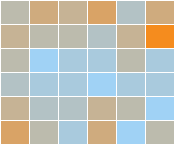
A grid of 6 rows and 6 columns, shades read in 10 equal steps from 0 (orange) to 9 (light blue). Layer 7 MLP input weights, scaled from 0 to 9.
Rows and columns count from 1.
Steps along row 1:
down up down up down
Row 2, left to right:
5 6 6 7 5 0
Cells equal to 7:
5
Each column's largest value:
7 9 8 9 9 9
